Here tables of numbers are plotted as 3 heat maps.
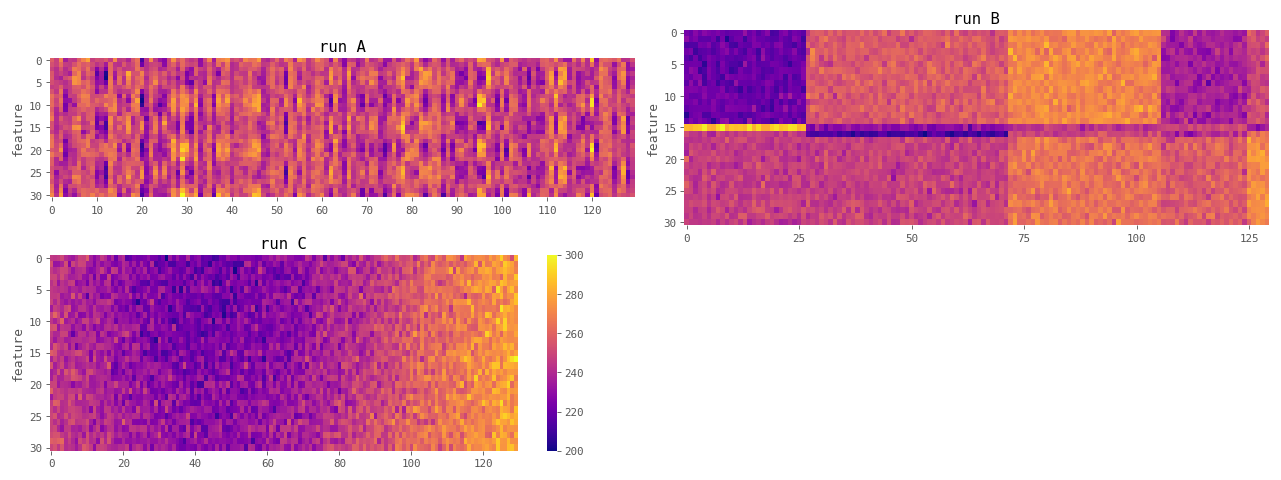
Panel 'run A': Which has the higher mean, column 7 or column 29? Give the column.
29
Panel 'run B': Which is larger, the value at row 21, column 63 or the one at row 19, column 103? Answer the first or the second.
the second
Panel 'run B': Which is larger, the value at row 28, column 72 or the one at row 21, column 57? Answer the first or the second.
the first
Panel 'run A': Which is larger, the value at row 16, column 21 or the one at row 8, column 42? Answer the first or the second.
the second
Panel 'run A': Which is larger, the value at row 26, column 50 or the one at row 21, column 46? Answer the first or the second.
the second
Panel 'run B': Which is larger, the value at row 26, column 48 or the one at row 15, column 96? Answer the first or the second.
the first
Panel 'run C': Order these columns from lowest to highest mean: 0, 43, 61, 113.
43, 61, 0, 113
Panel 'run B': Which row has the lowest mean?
16
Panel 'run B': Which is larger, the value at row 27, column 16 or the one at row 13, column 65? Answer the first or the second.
the second
